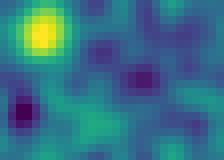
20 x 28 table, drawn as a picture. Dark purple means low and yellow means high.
Values change most from cell to cell in the top left. There are no regular stripes. The ninth with the highest average is the top left. Most values sit low, with a long tail of high ones. The field is mottled with small blotches. There are no lone odd cells.
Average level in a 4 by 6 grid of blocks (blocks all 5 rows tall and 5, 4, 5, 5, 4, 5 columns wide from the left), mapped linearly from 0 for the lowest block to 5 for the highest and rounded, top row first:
451111 | 341011 | 022112 | 123221
